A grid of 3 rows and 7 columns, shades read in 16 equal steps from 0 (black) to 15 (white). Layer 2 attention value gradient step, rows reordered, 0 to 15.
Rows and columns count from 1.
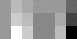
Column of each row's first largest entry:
2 2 2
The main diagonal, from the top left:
9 12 12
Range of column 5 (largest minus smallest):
1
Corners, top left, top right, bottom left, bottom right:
9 6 9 0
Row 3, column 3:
12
